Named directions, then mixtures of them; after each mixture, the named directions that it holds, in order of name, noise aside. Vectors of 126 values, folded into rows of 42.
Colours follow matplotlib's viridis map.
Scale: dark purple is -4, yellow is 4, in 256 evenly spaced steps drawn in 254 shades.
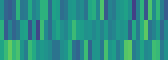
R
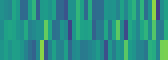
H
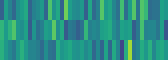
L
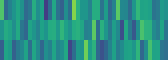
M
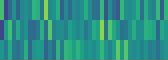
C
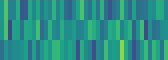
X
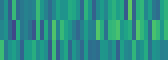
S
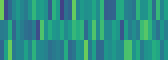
C, M, R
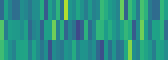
L, S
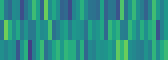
C, H, X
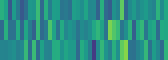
C, S, X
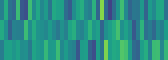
R, X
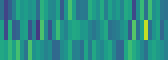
R, X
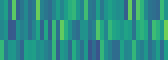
S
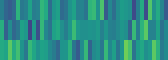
R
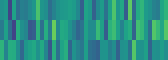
S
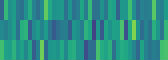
H, M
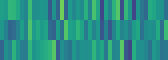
C, L
